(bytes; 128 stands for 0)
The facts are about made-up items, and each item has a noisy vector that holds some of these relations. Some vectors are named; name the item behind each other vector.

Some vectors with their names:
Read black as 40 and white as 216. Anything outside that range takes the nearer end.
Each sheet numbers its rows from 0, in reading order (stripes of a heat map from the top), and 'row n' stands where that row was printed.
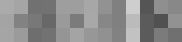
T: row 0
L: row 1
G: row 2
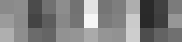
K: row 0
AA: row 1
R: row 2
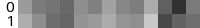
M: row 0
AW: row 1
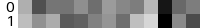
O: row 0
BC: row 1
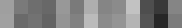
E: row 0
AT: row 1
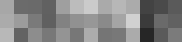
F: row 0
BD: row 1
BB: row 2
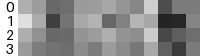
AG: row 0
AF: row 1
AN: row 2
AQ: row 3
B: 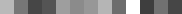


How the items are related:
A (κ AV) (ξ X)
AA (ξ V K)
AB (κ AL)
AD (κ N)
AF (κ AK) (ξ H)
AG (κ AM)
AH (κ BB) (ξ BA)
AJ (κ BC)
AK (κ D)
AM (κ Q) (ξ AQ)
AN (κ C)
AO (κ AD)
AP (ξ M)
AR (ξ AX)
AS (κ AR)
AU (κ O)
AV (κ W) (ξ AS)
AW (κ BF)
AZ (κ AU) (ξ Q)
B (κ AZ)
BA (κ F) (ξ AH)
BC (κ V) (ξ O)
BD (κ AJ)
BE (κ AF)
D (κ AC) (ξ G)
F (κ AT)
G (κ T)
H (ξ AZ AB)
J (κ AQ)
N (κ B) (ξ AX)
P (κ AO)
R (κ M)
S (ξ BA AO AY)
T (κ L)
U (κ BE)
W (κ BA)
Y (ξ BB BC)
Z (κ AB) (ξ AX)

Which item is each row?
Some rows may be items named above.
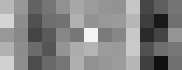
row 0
U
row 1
D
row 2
AA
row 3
A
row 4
D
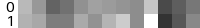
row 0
U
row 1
Z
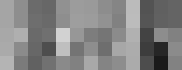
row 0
AS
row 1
AS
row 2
AB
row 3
H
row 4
AC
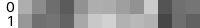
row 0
A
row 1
W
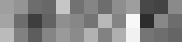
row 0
Q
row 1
AU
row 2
AH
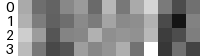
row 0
AY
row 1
AC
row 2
BE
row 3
B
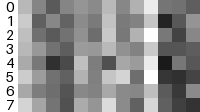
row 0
AH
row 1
Y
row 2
S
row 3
P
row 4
AZ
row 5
N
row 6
AP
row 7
AD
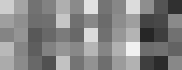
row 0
AO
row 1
Q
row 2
V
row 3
AH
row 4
H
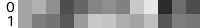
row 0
AJ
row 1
AV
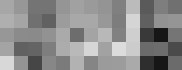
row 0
G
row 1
AM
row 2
AX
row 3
BA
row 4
AK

